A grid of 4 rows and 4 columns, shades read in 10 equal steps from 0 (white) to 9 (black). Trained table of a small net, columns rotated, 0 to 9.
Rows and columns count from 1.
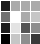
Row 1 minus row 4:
-1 1 -1 -4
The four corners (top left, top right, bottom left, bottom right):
8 3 9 7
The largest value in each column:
9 3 6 7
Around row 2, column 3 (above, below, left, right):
3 6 0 2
